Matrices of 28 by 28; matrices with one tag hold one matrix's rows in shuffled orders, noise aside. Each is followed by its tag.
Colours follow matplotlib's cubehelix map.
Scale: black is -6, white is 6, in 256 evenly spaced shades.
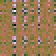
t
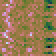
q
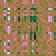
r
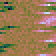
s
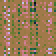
r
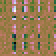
t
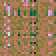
r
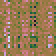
r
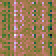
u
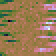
s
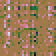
r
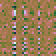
t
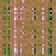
u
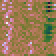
q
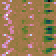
q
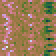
q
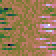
s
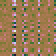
t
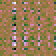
t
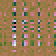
t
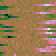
s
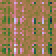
u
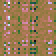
r
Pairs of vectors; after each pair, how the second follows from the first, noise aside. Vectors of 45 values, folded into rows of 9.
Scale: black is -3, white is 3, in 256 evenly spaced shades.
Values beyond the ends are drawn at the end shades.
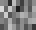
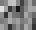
sign-scrambled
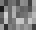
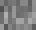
shrunk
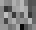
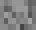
shrunk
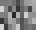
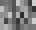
reversed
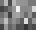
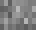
shrunk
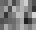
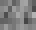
shrunk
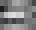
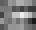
reversed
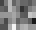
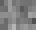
shrunk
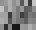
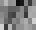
reversed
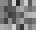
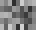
reversed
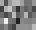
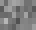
shrunk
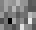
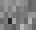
shrunk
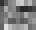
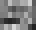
reversed
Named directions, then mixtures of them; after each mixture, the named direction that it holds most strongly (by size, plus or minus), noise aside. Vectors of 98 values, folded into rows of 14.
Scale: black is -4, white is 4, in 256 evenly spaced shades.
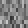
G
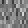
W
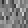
W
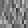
W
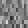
G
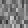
G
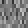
W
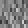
G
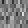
W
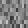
G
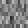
G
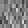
G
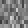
G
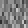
G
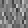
W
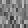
G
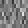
W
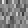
W
